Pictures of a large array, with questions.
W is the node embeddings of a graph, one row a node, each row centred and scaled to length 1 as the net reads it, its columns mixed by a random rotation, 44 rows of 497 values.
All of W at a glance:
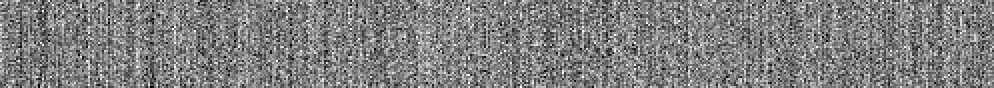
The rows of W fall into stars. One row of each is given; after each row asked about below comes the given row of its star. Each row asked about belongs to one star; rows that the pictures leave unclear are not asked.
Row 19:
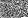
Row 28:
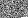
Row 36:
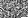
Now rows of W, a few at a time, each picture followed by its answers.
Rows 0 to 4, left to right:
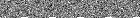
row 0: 19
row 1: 36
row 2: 19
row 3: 28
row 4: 19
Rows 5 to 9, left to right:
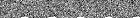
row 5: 28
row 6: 28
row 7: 19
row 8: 19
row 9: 28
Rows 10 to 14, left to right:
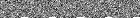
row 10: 36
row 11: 28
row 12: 36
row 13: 19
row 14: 28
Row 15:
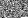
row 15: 19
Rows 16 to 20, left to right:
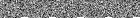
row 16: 36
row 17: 19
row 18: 36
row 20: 36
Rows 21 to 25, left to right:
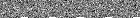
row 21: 36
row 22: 28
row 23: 36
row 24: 19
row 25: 19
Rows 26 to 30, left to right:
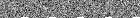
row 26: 19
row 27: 19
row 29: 28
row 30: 19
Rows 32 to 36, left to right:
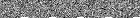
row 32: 36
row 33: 19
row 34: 28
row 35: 36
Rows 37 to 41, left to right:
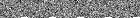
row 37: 28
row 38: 36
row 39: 28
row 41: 28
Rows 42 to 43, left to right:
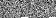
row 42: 28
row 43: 28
